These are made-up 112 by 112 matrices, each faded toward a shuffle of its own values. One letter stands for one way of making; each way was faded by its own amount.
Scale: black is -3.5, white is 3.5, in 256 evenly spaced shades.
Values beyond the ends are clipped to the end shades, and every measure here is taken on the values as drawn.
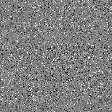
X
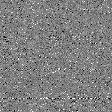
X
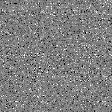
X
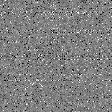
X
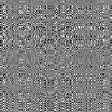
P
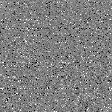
X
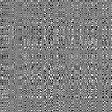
P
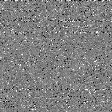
X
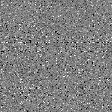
X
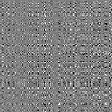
P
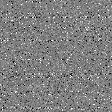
X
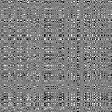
P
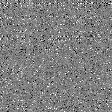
X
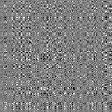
P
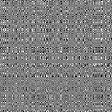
P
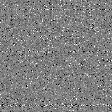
X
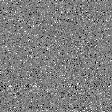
X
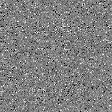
X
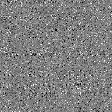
X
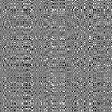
P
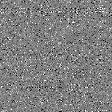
X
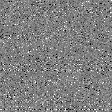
X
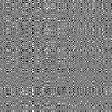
P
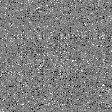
X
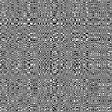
P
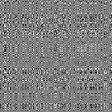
P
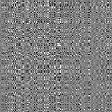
P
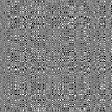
P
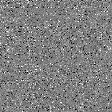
X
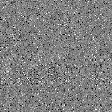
X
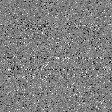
X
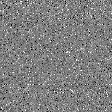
X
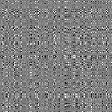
P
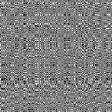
P
